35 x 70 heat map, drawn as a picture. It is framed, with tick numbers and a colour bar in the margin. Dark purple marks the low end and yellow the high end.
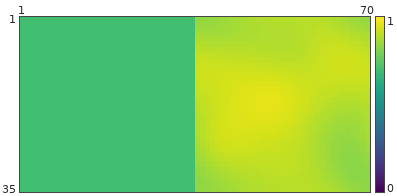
The table splits into one row of 2 panels. Panel 1,1: high, flat. Panel 1,2: very high, smooth, faint in contrast.
